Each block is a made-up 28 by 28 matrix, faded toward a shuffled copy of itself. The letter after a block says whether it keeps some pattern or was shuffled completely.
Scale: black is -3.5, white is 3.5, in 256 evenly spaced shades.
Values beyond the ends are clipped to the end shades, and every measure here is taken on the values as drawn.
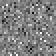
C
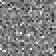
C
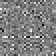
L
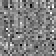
L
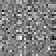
L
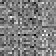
L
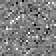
C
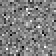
C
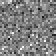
C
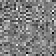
L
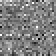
L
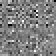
L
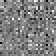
L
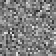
C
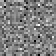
L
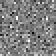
C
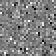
C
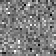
C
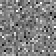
C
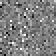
C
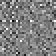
L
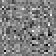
L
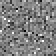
C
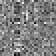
L
